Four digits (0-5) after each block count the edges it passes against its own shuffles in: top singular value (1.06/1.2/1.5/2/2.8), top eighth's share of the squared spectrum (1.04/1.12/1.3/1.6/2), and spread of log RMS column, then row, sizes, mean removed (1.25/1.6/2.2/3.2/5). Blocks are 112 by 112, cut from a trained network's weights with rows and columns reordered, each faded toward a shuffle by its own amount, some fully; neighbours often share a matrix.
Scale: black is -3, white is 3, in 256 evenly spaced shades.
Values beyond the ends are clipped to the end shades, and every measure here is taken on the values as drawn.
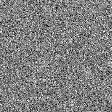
2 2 0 1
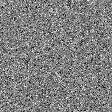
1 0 0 0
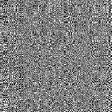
4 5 4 3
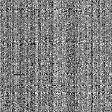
4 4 1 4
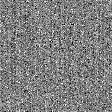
2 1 0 1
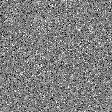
0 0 0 0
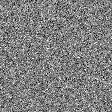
0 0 0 0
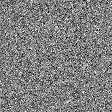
0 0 0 0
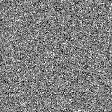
3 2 0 1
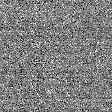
2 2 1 0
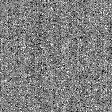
2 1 0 0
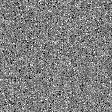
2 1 0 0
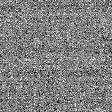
2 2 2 0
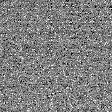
2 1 1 0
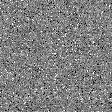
1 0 0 0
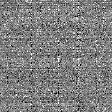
3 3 3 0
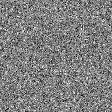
2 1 0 0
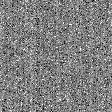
2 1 0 0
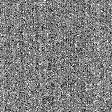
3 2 0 1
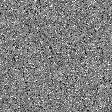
0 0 0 0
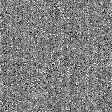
2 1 0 0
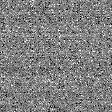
3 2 2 0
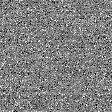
2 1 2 0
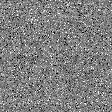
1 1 0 0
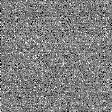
2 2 2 0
